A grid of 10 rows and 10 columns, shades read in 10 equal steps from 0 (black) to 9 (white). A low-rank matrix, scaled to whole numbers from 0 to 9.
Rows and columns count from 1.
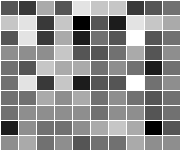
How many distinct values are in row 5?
6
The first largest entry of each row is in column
5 2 8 4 3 8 3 2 7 2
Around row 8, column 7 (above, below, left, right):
5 7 4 5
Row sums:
45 49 43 46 44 46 45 45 41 47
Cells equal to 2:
5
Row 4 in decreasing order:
7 6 5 5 5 5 4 3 3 3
